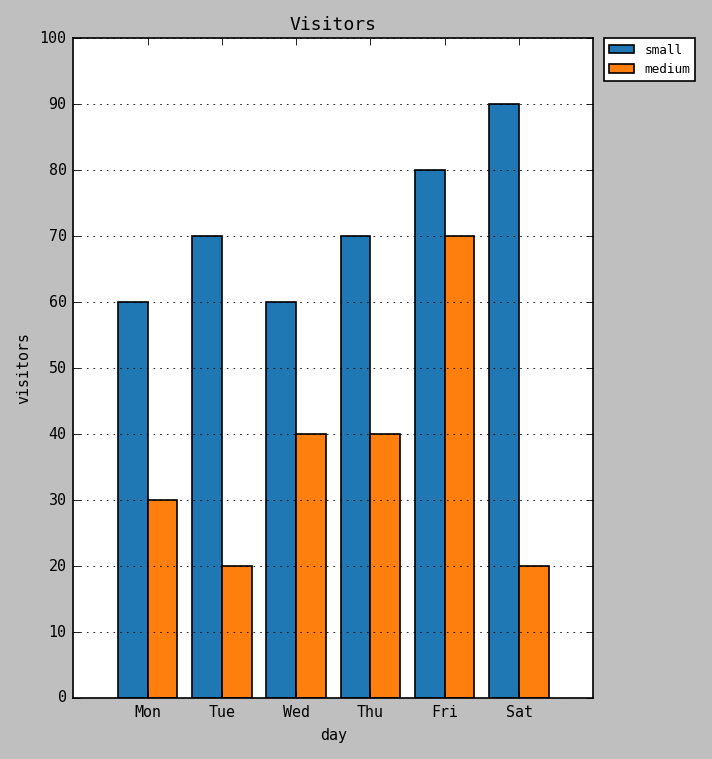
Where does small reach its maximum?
Sat
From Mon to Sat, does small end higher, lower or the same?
higher
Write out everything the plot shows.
Title: Visitors
x-axis: day, ticks Mon Tue Wed Thu Fri Sat
y-axis: visitors, ticks 0 10 20 30 40 50 60 70 80 90 100
Legend: small, medium
Values:
small: 60 70 60 70 80 90
medium: 30 20 40 40 70 20
